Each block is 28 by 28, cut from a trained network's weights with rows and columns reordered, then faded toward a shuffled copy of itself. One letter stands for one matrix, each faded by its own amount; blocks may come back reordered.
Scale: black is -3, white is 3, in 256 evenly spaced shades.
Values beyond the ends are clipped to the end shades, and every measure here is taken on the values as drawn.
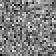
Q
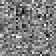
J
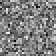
Q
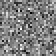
Q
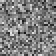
Q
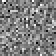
Q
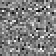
Q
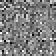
J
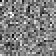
J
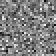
J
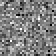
Q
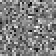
J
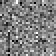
J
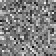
Q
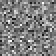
J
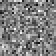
J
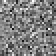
Q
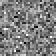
Q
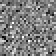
Q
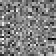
J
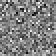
Q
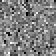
Q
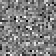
Q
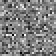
J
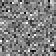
Q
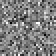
Q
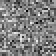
Q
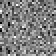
J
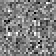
J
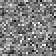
Q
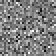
Q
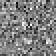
J
